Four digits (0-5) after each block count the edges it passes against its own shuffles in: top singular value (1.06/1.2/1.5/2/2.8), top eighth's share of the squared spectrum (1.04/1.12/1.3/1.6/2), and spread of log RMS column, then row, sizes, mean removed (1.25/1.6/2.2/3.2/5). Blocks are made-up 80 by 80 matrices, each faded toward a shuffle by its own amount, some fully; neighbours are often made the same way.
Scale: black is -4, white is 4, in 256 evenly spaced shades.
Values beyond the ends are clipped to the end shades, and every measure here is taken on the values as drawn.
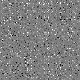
3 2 1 1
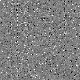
3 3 1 1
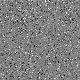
1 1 0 0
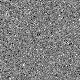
2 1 0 0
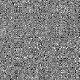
4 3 2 2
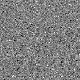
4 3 1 1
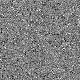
2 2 0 0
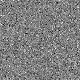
2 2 0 0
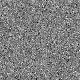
1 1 0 0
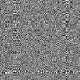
4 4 3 3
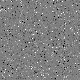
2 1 0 0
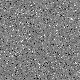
0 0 0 0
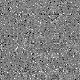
4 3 0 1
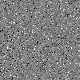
1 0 0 0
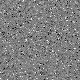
2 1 0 0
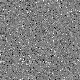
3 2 0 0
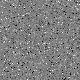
1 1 0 0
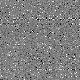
4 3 1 1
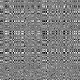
5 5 4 4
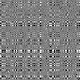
5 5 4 4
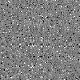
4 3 1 1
